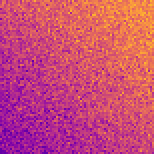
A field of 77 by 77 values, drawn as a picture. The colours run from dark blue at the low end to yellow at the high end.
Ninth with the lowest average: bottom left. Slope: up to the top right. Ninth with the highest average: top right. Mirror symmetry: none. Average level on the scale: 50%. Stripes: none. Grain: fine.
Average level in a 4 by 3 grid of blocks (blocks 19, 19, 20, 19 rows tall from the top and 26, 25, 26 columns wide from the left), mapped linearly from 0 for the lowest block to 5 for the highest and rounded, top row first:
3 4 5
2 3 4
1 2 3
0 1 2
